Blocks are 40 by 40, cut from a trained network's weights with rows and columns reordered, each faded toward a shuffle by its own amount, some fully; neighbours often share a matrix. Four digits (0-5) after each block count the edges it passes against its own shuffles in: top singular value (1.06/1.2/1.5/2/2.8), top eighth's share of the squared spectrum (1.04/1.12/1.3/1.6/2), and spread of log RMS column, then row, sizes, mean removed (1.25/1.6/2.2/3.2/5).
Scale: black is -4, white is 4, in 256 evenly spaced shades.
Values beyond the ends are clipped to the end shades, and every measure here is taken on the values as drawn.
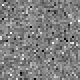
0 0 0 0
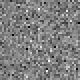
0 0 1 0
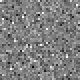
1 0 0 0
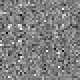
2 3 1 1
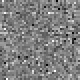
2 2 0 1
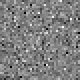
0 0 0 0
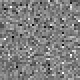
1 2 1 0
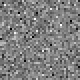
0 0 0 0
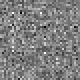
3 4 2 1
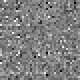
2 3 1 0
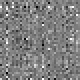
3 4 3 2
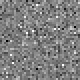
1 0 0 0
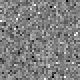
0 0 0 0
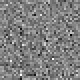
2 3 1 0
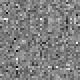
2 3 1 1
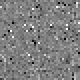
0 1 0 0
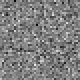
2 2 0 0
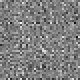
3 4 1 2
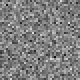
2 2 0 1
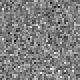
1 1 0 0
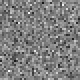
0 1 0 0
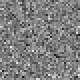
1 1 0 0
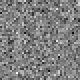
2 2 0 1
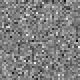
0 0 1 0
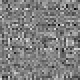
3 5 1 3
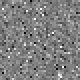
0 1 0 0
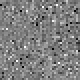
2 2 0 0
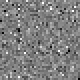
2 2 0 1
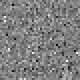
0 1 0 0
